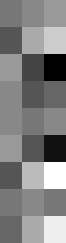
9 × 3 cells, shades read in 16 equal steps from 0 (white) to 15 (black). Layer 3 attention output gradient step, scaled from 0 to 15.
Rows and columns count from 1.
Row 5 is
7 8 7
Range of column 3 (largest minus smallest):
15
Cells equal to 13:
0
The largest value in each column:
10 11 15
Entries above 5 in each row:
3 1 3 3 3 3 1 3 1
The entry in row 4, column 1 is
7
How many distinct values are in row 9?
3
